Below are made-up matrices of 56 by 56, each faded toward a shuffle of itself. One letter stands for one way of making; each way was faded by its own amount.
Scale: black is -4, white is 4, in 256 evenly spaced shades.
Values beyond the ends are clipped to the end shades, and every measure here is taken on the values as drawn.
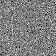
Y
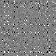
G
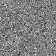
Y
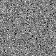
Y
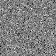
Y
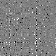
G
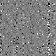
G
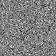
Y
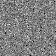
Y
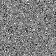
Y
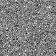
Y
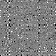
G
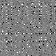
G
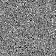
Y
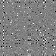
G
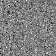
Y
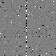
G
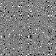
G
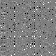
G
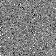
Y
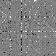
G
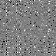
G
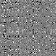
G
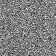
Y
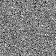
Y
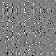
G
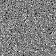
Y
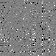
G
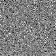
Y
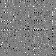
G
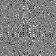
G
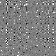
G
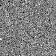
Y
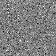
Y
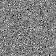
Y
